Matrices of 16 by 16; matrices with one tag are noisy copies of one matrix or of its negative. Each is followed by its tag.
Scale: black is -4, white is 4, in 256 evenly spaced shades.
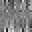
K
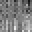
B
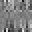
K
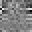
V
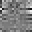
V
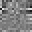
V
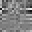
V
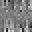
K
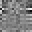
V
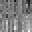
B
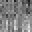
B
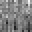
B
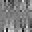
K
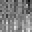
B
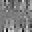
K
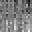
B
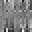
K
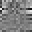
V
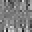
K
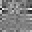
V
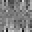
K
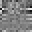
V
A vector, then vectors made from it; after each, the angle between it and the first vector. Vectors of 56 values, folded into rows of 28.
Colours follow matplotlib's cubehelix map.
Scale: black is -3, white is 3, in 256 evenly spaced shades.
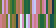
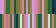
partly aligned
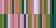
partly aligned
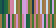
partly opposed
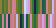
nearly opposite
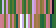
nearly parallel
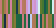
orthogonal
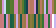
orthogonal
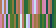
nearly parallel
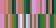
nearly parallel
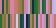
nearly opposite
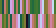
partly opposed
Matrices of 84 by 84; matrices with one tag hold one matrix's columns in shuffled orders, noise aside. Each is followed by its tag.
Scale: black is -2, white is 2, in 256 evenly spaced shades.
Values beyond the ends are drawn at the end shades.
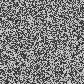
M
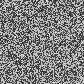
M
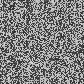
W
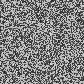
M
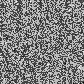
W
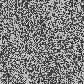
W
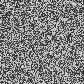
M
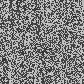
W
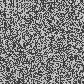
W
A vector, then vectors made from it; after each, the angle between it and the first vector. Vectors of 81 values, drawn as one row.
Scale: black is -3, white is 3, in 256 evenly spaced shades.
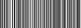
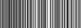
orthogonal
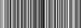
orthogonal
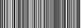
nearly parallel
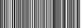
nearly parallel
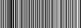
nearly opposite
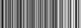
orthogonal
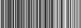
partly opposed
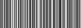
partly aligned
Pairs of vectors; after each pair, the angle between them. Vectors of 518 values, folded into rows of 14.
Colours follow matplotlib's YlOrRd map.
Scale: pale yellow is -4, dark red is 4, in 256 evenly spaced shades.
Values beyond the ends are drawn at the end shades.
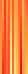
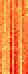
nearly opposite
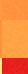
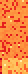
partly opposed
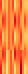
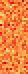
orthogonal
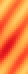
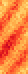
nearly parallel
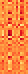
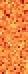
orthogonal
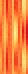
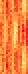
nearly parallel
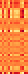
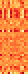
nearly opposite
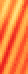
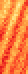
nearly parallel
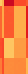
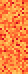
orthogonal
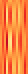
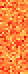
orthogonal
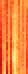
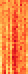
nearly opposite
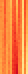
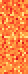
orthogonal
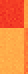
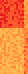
nearly parallel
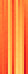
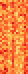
partly aligned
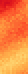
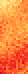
nearly opposite
